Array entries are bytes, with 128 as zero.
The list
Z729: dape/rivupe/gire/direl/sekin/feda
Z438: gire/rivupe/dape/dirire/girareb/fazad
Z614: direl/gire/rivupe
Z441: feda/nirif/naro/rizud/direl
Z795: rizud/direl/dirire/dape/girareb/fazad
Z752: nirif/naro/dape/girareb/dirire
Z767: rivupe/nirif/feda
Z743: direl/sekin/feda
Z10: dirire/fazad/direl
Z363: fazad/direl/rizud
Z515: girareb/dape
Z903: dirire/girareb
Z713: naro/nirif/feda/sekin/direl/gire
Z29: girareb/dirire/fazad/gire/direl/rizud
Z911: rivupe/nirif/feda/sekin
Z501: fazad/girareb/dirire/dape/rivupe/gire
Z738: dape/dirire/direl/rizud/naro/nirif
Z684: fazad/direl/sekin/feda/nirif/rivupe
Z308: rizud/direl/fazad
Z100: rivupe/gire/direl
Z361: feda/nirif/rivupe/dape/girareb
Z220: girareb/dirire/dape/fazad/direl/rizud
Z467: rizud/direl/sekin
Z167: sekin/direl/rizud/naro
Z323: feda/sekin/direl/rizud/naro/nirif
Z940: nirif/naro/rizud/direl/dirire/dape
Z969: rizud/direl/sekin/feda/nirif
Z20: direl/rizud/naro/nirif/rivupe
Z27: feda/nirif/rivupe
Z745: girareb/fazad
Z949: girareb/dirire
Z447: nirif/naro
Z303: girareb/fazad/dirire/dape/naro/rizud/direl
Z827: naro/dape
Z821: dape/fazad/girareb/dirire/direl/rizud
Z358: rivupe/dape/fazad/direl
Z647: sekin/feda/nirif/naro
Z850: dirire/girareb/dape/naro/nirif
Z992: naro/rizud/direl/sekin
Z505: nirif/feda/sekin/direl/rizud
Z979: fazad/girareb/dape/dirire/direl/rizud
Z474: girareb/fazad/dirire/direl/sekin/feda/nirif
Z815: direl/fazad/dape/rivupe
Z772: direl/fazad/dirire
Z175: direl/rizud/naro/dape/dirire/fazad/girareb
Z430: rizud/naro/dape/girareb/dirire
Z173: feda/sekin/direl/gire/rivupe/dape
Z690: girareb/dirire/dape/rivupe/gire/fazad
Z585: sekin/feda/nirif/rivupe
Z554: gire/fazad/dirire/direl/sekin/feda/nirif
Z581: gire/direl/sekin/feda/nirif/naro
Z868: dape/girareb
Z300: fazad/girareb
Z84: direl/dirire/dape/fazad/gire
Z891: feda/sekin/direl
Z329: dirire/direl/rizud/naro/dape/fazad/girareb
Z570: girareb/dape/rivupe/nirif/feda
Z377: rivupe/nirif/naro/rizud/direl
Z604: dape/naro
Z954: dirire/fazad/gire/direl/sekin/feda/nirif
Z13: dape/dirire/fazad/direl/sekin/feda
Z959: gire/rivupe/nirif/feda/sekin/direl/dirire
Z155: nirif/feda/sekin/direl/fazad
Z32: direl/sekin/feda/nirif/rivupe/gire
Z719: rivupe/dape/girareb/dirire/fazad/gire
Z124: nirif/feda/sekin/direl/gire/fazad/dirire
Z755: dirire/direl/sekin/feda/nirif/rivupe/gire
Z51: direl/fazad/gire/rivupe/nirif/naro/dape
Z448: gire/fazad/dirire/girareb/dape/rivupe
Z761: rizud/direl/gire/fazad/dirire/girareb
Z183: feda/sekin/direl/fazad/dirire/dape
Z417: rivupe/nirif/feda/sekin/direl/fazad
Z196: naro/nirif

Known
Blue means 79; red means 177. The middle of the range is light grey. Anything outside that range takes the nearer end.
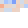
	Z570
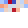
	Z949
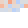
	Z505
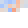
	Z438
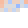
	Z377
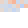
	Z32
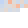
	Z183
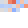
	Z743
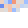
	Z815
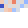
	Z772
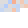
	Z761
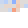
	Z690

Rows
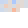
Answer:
Z220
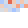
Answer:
Z891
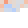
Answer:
Z713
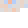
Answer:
Z474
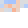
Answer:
Z719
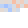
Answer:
Z581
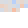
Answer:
Z303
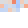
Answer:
Z969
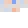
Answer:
Z850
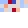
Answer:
Z903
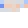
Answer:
Z13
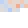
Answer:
Z173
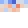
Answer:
Z868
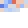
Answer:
Z614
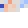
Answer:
Z10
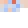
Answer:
Z20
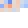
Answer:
Z358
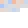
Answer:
Z51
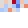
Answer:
Z467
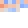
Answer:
Z767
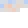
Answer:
Z821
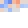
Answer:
Z100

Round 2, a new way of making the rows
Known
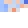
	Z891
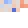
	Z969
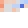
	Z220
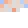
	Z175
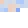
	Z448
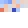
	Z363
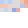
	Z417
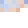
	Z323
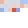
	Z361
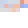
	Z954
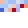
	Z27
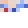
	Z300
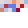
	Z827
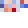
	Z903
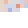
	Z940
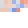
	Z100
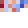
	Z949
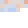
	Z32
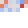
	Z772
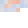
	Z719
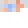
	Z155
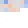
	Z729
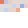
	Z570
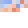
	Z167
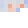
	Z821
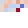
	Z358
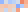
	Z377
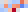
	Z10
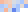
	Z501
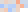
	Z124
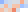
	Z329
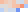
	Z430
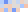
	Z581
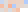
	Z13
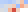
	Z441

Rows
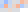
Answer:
Z755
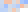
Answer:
Z183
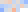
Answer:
Z173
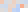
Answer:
Z795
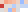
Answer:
Z84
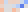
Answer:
Z29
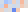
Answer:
Z713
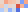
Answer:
Z752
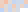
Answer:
Z51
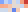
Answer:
Z911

